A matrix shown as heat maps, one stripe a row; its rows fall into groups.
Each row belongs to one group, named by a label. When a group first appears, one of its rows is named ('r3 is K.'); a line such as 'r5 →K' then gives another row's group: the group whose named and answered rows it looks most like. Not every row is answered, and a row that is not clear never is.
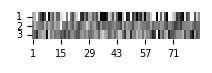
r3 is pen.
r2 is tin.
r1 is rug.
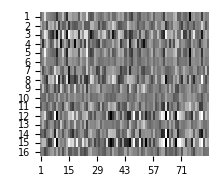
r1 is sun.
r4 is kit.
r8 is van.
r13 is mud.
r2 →van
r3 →sun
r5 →sun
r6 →sun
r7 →kit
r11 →pen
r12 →rug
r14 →pen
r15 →rug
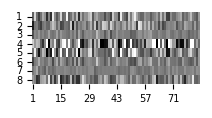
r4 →rug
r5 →mud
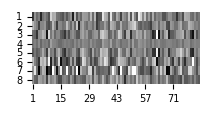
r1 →tin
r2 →mud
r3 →pen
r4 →tin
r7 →mud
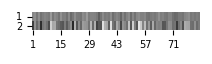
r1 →tin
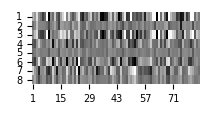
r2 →sun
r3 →rug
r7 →mud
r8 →mud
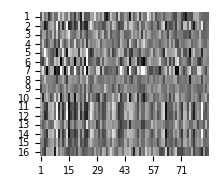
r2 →van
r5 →sun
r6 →kit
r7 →mud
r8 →sun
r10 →kit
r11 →van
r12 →van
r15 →van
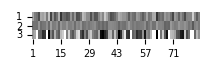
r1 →van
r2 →sun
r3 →rug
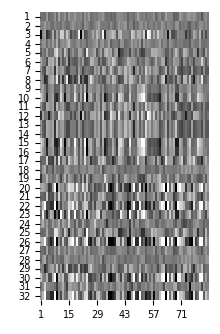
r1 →sun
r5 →kit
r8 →van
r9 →mud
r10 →mud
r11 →pen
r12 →tin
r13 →pen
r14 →pen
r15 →mud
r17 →sun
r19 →kit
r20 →rug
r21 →sun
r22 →rug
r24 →tin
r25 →kit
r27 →sun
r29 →van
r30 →rug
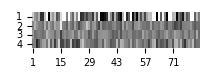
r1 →rug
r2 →tin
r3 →kit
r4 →van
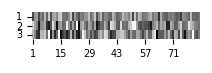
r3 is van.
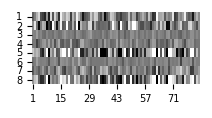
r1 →sun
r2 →mud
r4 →van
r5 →rug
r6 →sun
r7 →pen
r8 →rug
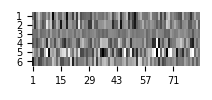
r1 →kit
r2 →kit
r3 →sun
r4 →pen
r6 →tin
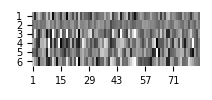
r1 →kit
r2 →kit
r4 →van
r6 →mud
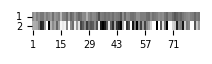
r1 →tin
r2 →rug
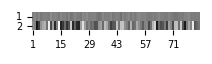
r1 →tin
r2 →van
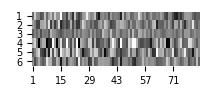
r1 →tin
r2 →van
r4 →mud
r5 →sun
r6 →kit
